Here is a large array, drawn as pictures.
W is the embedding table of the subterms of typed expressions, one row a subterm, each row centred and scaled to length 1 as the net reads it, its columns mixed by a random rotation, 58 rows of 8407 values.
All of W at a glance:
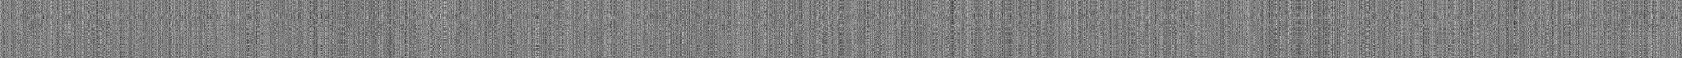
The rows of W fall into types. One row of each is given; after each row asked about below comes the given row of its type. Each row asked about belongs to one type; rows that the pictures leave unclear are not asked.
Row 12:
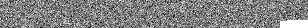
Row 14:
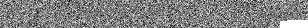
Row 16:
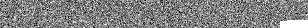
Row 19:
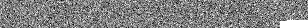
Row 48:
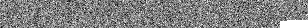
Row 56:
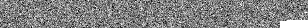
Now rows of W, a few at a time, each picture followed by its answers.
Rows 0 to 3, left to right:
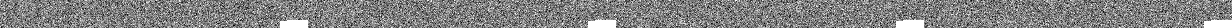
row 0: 48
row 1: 12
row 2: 12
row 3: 16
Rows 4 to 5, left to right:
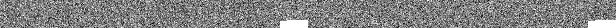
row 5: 12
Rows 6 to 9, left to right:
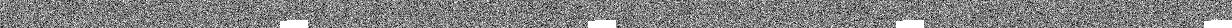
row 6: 48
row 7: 48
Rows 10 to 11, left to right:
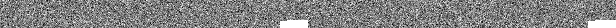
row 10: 16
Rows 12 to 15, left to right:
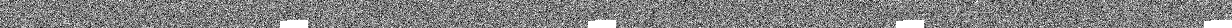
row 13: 12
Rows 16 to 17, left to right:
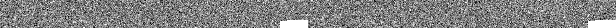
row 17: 16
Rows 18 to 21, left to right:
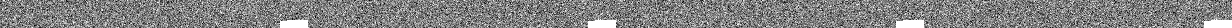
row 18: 16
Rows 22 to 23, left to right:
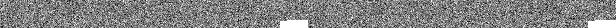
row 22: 48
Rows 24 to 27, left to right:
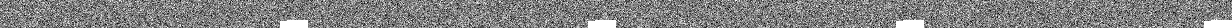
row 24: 12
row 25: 14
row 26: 12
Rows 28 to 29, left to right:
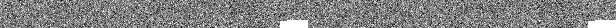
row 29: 14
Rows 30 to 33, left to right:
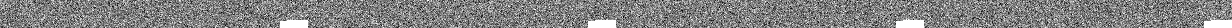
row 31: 12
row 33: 48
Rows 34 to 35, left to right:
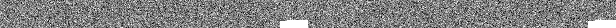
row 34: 19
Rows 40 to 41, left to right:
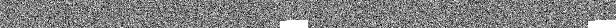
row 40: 19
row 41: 16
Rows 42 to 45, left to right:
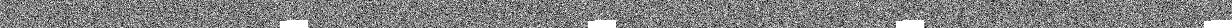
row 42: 19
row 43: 19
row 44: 56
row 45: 48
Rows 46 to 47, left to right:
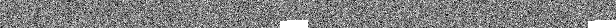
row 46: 48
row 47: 19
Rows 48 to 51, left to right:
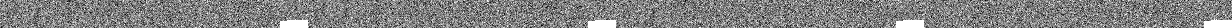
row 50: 14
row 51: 19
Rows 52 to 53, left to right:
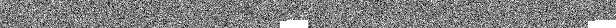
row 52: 56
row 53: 48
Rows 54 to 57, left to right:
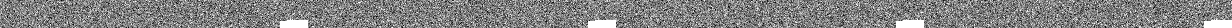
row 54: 19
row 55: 16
